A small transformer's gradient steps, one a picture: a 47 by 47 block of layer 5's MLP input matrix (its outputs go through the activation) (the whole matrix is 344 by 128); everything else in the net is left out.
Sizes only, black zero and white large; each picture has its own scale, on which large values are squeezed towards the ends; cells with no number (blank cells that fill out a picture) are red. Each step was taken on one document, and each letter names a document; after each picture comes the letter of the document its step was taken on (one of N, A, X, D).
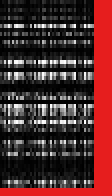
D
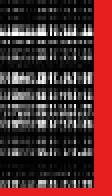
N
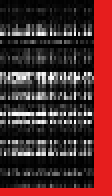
N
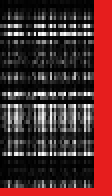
D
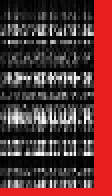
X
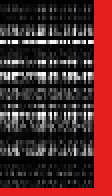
N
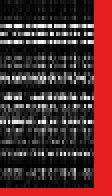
X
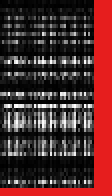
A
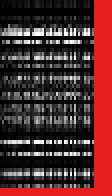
X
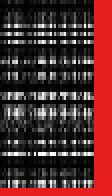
D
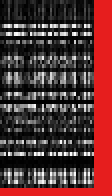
D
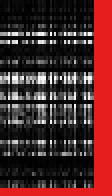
N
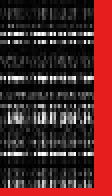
D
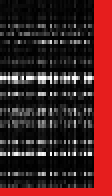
N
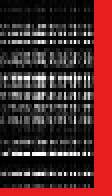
X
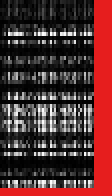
D
